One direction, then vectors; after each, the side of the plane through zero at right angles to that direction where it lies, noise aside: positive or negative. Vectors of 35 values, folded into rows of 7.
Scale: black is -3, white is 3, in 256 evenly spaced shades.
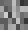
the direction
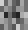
negative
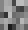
negative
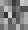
negative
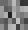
positive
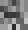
negative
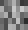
positive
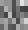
negative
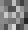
positive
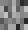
positive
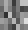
negative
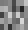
negative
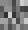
negative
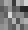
negative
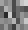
negative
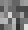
negative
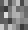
positive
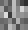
positive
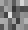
negative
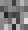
negative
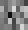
positive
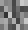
negative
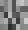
negative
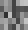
negative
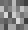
positive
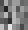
positive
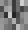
negative
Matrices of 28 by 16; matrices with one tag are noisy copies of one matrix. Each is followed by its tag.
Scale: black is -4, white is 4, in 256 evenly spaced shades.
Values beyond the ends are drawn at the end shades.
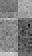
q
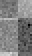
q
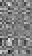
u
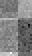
q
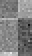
q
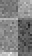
q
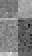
q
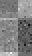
q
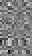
u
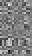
u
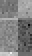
q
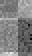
q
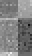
q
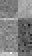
q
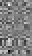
u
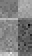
q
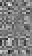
u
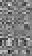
u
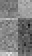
q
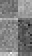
q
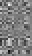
u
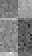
q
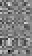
u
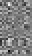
u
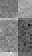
q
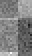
q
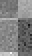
q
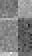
q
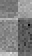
q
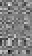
u
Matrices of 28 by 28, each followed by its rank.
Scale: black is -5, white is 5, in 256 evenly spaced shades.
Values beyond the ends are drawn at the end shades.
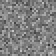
full rank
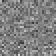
five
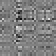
three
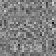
five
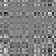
two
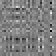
three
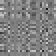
three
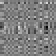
two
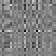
two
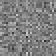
five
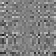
three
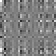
two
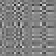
two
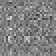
five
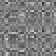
three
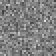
full rank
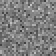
full rank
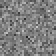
full rank
